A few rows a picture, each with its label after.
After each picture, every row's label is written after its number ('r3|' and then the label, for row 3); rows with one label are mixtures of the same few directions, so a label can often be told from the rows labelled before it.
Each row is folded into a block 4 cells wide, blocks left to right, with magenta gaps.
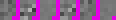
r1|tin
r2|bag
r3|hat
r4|bag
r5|tin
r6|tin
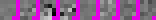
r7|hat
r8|bag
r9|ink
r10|bag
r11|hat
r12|tin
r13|hat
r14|tin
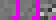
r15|ink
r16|bag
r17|bag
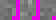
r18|ink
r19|tin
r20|bag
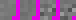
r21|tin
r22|tin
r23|bag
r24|bag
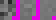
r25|tin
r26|ink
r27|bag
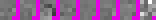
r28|bag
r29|ink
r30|ink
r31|bag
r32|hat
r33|ink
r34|hat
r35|tin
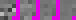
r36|bag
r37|hat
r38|ink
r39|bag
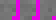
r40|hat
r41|hat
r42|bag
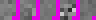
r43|hat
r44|ink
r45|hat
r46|bag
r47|tin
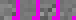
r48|hat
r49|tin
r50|bag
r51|bag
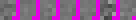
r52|hat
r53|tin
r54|ink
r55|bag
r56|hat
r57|hat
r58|bag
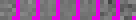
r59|bag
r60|tin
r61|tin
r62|tin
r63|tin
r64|tin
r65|hat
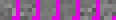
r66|ink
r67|bag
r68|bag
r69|tin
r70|bag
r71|hat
